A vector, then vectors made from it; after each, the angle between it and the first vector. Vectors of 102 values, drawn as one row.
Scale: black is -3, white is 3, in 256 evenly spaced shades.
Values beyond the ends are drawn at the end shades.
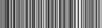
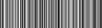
partly opposed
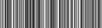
partly aligned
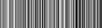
nearly opposite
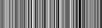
nearly opposite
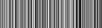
nearly opposite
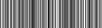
partly aligned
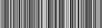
partly aligned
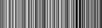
nearly opposite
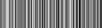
nearly opposite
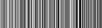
nearly opposite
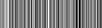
nearly opposite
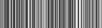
nearly parallel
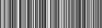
partly opposed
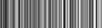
partly aligned
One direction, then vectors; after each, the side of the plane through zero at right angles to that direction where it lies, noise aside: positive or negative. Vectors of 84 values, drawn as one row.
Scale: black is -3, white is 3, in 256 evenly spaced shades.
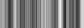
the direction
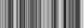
positive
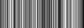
negative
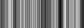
negative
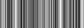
positive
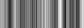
positive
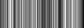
negative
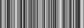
positive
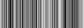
positive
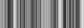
positive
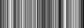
negative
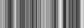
positive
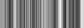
positive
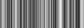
positive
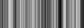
negative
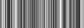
positive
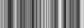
positive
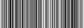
positive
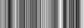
positive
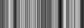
negative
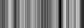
negative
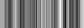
positive
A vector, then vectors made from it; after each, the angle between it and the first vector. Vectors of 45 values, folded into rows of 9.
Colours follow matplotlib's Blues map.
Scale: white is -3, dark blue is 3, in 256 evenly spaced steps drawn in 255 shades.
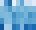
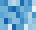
orthogonal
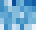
nearly opposite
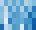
partly aligned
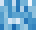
partly aligned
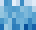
nearly parallel
